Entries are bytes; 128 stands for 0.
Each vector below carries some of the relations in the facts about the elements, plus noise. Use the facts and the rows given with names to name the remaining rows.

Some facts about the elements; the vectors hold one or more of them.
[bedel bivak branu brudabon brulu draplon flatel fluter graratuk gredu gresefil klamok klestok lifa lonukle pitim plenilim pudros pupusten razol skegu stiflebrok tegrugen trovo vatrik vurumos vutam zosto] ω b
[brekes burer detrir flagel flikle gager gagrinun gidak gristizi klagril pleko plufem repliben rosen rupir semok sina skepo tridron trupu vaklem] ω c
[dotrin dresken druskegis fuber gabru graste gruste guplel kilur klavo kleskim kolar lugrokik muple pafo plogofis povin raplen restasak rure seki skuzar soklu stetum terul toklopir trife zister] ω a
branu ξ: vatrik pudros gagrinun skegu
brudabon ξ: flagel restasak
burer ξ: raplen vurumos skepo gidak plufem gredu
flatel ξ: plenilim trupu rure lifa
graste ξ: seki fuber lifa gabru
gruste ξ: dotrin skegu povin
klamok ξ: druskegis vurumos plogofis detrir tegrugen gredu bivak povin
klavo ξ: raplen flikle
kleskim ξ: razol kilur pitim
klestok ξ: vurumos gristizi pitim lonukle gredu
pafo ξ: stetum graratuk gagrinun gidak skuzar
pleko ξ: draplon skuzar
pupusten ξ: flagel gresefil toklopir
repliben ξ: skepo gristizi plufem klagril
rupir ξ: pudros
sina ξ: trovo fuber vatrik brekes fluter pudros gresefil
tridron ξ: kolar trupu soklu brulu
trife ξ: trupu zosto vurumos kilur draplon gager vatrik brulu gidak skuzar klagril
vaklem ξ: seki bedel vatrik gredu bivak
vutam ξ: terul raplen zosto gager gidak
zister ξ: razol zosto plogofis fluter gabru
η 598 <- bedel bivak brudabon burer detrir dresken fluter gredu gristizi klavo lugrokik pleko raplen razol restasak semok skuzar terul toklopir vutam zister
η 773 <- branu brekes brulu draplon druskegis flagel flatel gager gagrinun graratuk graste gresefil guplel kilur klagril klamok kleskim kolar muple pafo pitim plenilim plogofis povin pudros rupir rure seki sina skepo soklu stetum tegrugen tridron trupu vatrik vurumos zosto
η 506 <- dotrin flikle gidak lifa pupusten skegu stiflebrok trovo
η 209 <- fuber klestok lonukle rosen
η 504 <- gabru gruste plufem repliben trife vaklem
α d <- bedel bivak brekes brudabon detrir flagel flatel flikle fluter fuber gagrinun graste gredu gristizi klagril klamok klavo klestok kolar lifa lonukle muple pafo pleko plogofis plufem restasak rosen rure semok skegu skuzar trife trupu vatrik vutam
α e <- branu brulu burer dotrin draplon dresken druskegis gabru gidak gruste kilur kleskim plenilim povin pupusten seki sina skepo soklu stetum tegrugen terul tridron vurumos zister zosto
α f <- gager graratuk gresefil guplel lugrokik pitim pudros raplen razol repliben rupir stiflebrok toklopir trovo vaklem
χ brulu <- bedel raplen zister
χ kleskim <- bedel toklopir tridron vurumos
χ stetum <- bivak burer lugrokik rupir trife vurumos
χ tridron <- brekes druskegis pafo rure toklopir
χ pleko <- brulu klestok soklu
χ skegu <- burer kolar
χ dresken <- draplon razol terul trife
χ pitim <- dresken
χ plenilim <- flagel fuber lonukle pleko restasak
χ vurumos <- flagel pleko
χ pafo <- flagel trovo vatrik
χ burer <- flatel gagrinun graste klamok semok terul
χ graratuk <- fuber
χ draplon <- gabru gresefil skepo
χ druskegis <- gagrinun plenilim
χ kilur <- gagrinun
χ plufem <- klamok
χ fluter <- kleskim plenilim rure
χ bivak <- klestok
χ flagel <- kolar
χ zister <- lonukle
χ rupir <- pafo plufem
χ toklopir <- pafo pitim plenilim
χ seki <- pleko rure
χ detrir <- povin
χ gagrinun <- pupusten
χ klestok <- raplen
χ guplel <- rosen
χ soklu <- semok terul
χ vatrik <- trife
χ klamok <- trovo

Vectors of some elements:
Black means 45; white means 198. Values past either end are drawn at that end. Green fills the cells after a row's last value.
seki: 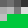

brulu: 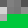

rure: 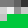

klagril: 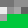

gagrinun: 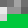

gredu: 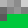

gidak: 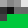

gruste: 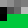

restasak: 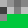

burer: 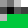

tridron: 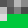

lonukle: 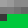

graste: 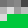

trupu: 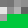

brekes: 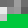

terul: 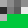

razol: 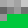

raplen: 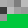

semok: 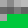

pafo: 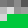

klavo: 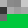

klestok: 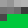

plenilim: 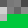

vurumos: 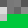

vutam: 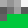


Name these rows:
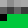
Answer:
plufem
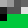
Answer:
gabru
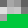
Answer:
pudros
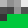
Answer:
flikle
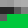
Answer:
pupusten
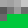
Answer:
brudabon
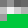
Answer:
guplel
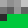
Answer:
rosen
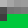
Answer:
skegu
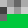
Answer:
skuzar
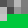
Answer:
sina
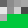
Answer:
gager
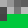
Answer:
fuber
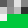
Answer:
rupir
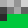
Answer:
stiflebrok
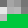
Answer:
gresefil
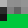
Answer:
trife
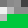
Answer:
vatrik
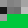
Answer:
zister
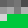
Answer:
kleskim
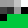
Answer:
repliben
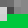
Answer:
skepo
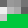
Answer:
pitim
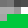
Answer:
povin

